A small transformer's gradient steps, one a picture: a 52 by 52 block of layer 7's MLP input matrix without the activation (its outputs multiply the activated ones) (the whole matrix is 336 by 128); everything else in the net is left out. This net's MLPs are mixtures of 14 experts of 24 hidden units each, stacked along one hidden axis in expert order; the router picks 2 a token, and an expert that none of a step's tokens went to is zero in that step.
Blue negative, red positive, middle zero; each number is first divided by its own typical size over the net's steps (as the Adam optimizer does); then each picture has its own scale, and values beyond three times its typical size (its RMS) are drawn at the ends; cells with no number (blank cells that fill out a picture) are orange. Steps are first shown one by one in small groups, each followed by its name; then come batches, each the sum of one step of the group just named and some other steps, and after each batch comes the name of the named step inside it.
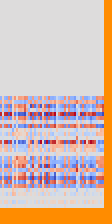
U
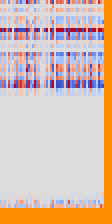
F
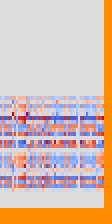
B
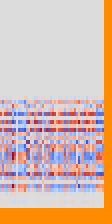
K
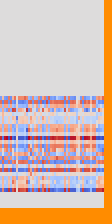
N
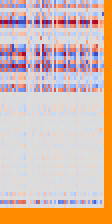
F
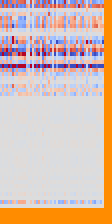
B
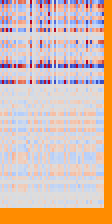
K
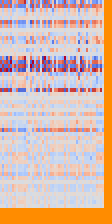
K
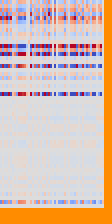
B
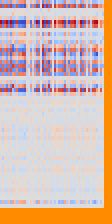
N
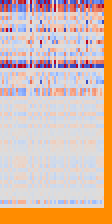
U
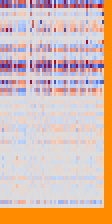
U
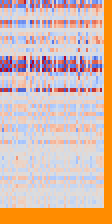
U
